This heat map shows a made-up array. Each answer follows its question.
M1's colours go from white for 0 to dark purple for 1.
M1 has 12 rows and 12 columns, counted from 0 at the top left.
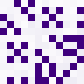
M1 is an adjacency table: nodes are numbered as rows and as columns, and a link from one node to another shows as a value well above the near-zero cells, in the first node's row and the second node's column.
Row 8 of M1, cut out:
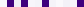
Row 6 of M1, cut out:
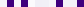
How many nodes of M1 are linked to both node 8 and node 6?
3
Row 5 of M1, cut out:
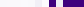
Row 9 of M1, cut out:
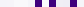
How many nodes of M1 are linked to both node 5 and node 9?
2
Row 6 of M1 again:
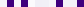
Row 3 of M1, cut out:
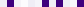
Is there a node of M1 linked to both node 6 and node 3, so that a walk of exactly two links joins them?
yes
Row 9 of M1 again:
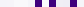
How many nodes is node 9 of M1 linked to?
3
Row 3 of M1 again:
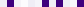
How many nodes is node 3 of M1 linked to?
4
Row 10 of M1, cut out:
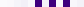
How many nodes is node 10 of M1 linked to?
3
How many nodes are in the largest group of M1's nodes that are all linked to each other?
5
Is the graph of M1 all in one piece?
yes
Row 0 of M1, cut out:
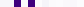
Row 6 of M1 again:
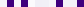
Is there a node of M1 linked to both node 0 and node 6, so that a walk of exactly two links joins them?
no
